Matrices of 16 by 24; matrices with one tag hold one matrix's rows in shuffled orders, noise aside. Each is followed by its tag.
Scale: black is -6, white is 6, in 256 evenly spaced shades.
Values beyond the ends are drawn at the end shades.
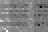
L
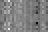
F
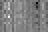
F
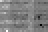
L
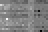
L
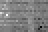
L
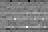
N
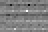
N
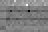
N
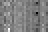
F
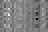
F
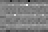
N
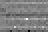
N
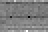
N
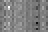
F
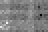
L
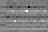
N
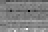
N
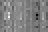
F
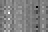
F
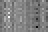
F
